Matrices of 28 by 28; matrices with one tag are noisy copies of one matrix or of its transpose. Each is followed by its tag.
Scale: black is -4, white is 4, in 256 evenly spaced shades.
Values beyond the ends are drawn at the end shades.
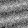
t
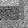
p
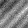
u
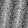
t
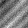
u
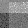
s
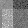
s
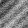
u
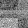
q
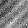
u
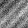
u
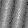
t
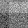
s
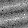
t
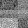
q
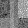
q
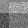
s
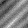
u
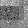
p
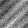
u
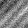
u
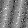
t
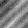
u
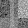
q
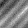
u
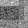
p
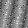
t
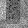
p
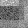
p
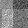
s
